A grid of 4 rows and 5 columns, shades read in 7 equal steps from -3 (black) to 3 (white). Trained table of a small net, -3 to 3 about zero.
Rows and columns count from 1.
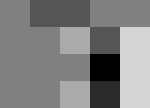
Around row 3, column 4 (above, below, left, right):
-1 -2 0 2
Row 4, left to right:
0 0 1 -2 2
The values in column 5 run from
0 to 2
